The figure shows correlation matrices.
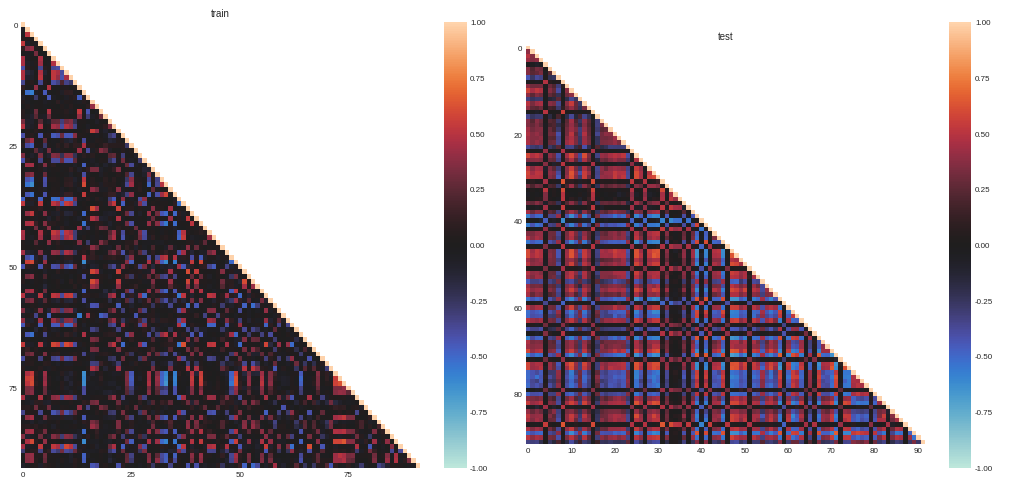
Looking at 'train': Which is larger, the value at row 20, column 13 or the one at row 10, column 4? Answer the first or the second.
the second
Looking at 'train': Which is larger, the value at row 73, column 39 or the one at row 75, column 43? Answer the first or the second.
the first
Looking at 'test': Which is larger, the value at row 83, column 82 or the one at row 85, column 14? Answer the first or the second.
the second
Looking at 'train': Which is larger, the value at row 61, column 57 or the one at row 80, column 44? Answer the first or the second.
the first
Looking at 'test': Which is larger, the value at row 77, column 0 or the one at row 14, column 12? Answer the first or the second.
the second
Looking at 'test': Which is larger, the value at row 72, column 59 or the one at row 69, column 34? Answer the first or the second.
the second
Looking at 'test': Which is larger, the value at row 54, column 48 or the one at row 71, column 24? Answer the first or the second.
the second
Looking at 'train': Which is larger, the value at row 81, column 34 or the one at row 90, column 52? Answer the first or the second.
the second
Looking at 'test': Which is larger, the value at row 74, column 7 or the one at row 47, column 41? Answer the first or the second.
the first
